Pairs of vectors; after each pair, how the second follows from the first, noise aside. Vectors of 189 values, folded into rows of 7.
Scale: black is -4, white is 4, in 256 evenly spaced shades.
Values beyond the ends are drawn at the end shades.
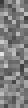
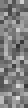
wrapped around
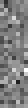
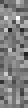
wrapped around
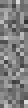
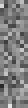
reversed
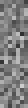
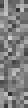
wrapped around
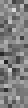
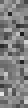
wrapped around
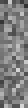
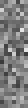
wrapped around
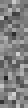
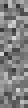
wrapped around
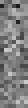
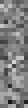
reversed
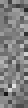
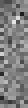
reversed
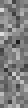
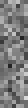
reversed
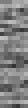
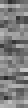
reversed
